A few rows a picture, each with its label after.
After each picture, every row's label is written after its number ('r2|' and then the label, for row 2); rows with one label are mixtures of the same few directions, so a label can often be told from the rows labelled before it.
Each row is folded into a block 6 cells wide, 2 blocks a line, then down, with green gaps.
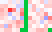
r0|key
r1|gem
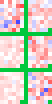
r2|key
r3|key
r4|key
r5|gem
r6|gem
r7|gem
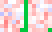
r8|key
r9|gem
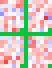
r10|key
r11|gem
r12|key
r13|gem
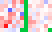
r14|key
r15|gem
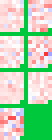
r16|key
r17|key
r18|gem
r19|gem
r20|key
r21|key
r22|key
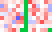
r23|gem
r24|gem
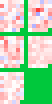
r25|gem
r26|key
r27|gem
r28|key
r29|gem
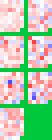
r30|key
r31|gem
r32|gem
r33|gem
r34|key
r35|key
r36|gem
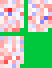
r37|key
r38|gem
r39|key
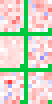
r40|gem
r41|gem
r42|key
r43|gem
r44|key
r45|key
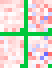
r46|key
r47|gem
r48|gem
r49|gem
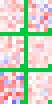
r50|gem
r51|gem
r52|key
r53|key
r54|key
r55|gem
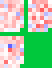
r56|gem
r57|gem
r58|key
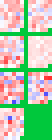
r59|gem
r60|key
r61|key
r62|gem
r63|key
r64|key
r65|key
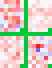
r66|gem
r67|key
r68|gem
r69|key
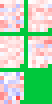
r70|gem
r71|key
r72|gem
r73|key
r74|gem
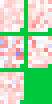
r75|key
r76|key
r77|gem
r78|gem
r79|key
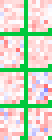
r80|key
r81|key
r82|gem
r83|key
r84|key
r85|gem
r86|gem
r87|key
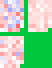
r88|gem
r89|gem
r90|gem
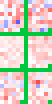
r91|key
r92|key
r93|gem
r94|gem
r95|key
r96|key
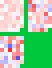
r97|gem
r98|gem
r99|key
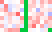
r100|gem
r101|key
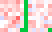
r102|gem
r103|gem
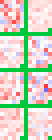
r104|gem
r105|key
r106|gem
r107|gem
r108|key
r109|gem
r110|gem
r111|gem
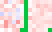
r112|key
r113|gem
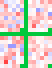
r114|gem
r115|key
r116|key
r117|gem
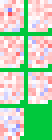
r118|key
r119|key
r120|gem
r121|gem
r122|key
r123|gem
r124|gem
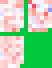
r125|key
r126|gem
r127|gem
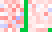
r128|gem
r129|gem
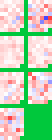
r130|gem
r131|gem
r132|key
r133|gem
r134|key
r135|gem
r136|key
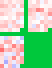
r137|gem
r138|key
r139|key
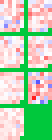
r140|key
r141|key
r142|gem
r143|key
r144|key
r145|key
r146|gem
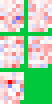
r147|gem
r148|gem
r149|key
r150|key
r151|key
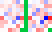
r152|gem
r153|gem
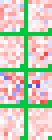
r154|key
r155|key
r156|gem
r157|gem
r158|gem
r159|key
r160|key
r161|gem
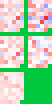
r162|gem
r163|gem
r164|gem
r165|gem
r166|gem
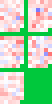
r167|gem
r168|key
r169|key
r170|gem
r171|gem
